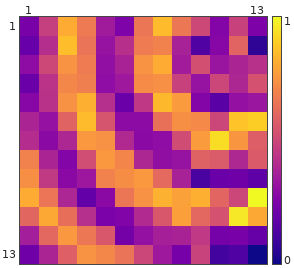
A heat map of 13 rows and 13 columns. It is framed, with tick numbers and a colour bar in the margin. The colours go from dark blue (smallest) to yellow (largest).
Mirror symmetry: none. Seam: vertical, 70% of the way across, the left part calmer. Average level on the scale: 50%. Rings: centred on the top right. Odd rows or columns: none. Slope: none.
